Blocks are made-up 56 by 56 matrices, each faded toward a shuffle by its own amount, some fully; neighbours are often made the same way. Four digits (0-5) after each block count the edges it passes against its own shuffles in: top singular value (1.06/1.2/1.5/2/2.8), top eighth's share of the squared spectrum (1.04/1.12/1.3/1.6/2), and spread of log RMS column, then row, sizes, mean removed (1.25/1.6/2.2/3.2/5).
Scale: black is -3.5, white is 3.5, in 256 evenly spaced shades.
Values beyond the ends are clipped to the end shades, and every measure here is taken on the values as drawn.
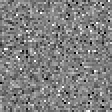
0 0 0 0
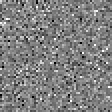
3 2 1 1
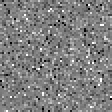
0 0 0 0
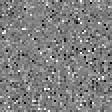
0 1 0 0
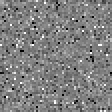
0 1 0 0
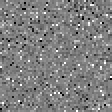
0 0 0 0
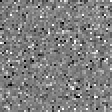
0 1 0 2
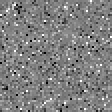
1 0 0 0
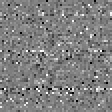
2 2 0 2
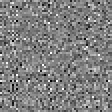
4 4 2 2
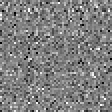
3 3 2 2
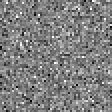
2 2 0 0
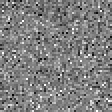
1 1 0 0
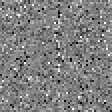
1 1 1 0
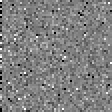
2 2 1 0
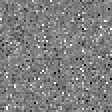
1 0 0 0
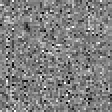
1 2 2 0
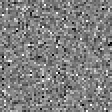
1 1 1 0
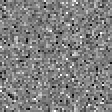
0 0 1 0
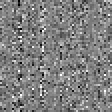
1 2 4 0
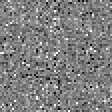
1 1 2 0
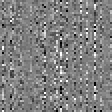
2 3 4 0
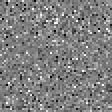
1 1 0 1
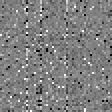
3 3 2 0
